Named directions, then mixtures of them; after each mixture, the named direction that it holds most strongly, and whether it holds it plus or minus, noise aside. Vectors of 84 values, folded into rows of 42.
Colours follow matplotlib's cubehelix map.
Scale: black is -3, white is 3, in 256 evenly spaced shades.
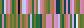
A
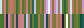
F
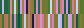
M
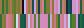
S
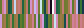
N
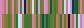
S, minus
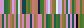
A, minus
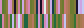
N, minus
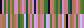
F, minus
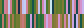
A, plus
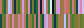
N, minus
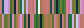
M, minus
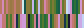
S, minus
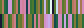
N, minus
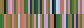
N, minus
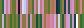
A, plus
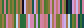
S, plus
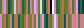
N, plus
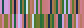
M, minus
